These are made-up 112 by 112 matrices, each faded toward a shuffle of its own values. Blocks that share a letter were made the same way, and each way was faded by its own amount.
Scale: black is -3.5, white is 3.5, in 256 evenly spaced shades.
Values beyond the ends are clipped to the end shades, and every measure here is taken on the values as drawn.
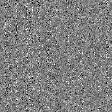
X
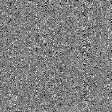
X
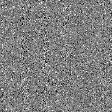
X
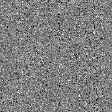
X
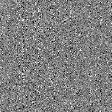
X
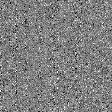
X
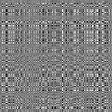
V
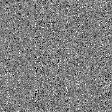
X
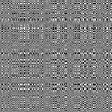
V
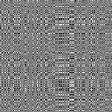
V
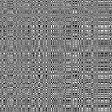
V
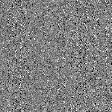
X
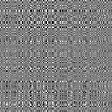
V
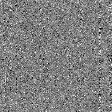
X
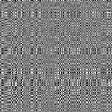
V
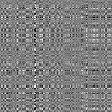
V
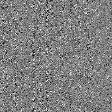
X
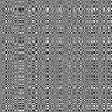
V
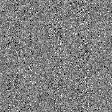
X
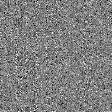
X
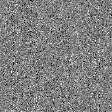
X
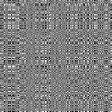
V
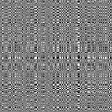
V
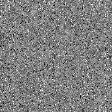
X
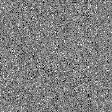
X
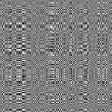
V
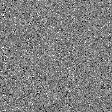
X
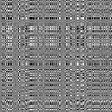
V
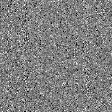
X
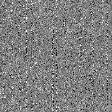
X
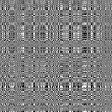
V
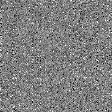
X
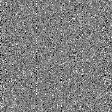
X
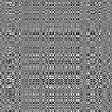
V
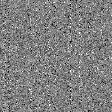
X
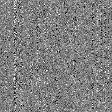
X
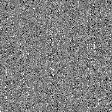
X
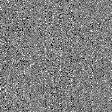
X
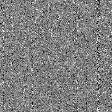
X
